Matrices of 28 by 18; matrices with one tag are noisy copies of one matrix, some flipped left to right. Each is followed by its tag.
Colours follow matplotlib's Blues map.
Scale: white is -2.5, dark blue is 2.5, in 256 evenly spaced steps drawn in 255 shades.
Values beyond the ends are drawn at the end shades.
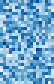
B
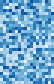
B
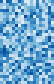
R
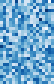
R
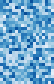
B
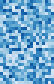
B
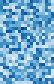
B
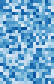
B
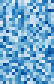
R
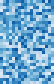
B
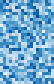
B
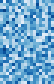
R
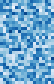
B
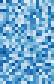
R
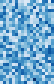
R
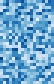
B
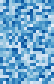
B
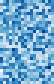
B
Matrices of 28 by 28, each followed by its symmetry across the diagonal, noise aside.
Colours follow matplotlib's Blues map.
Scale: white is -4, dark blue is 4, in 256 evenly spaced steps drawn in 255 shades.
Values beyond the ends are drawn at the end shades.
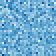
antisymmetric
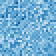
symmetric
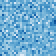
antisymmetric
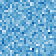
symmetric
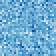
antisymmetric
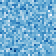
antisymmetric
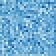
antisymmetric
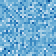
antisymmetric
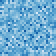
symmetric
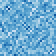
symmetric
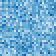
antisymmetric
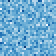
antisymmetric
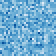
antisymmetric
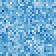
antisymmetric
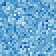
symmetric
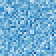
symmetric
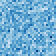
symmetric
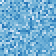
symmetric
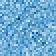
symmetric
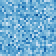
antisymmetric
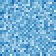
symmetric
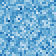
symmetric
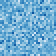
symmetric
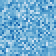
antisymmetric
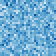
antisymmetric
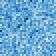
symmetric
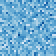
antisymmetric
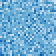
antisymmetric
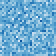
symmetric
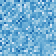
symmetric
